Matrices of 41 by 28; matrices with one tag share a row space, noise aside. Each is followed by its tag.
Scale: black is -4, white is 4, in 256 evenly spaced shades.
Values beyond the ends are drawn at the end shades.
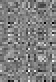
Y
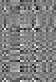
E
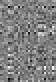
Y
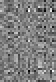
Y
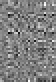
Y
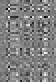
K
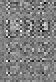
K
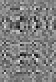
E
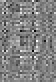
E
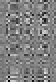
K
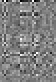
E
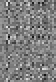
K
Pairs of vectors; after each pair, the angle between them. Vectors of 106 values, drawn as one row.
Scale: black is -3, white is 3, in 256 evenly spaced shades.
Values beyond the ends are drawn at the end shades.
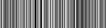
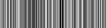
orthogonal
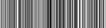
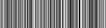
partly aligned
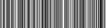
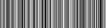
nearly parallel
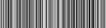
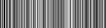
partly opposed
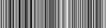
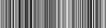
nearly parallel
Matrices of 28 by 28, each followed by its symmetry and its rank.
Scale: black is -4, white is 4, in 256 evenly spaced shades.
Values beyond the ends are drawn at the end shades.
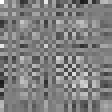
symmetric, rank two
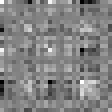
symmetric, rank three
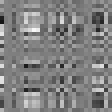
neither, rank two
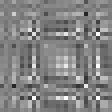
symmetric, rank two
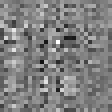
neither, rank five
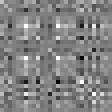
symmetric, rank three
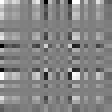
symmetric, rank one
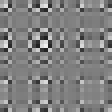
symmetric, rank one
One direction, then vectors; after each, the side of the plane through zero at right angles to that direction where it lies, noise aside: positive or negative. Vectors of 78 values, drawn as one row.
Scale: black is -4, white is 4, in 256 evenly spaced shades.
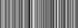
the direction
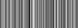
positive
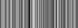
positive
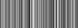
positive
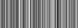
negative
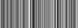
negative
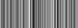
negative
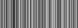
negative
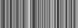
negative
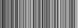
negative
